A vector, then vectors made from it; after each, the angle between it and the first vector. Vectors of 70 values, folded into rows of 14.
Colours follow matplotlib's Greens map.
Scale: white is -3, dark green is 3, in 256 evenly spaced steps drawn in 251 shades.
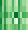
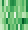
partly opposed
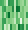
orthogonal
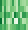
nearly parallel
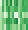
nearly opposite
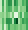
nearly opposite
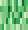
partly opposed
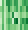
nearly opposite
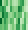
partly aligned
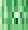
nearly opposite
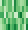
partly opposed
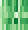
nearly opposite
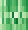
nearly opposite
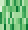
orthogonal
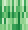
partly aligned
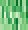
partly opposed
